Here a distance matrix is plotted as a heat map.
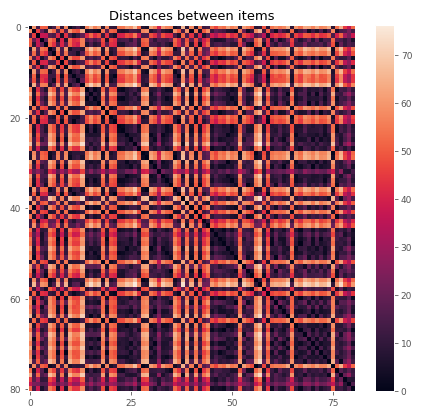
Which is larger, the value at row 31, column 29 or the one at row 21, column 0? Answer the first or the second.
the first
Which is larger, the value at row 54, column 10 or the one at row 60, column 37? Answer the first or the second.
the first
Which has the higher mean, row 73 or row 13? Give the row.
13
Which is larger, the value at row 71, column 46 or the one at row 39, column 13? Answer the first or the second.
the first
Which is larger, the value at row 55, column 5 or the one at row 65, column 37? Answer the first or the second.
the first
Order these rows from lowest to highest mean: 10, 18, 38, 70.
70, 38, 18, 10
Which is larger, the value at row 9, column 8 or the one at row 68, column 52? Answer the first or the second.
the second
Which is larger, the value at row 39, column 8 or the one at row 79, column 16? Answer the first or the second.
the second
